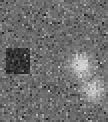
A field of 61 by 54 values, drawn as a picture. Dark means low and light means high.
Odd patch: lower, in the middle left. Odd rows or columns: none. Ninth with the lowest average: middle left. Ninth with the highest average: middle right. Stripes: none. Bumps: two.
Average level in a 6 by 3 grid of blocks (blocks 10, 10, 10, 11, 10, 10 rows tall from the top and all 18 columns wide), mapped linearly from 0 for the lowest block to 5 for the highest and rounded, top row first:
2 2 2 | 2 2 2 | 0 2 3 | 0 2 5 | 2 2 5 | 2 2 2
